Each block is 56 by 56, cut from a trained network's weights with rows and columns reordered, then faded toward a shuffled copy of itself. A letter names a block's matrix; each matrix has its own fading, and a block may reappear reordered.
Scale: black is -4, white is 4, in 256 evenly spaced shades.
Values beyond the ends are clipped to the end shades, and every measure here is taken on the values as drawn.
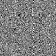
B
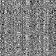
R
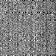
R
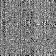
R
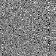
B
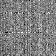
R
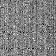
R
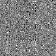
B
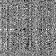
R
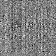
R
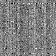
R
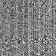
R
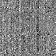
R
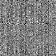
R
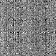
R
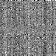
R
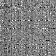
R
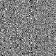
B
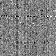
R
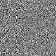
B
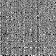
R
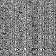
R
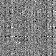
R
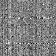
R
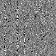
B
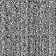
R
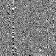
B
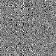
B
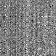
R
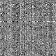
R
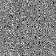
B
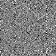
B
